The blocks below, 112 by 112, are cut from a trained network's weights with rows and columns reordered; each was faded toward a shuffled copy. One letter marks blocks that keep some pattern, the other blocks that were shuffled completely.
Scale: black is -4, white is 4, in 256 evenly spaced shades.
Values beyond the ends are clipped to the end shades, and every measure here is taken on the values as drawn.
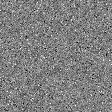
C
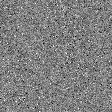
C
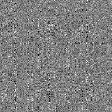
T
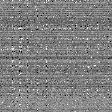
T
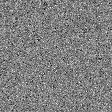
C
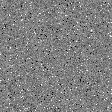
C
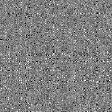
T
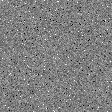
C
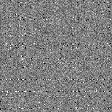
T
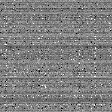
T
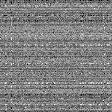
T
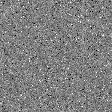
C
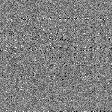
T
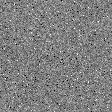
C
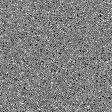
C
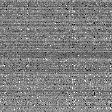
T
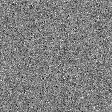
C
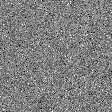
C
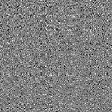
T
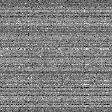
T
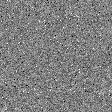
C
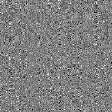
T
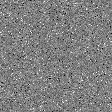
C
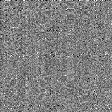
T
